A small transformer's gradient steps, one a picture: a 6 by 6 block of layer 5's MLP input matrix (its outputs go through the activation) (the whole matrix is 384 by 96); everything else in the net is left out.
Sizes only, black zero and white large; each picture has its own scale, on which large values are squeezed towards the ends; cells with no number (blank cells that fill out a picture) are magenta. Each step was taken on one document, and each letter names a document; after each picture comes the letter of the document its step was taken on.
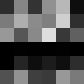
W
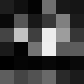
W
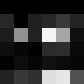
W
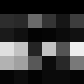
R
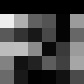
R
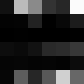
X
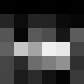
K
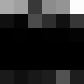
X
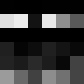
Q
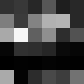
W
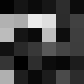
W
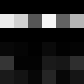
Q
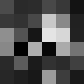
K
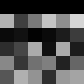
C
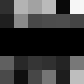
X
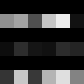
Q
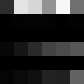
X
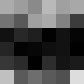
W
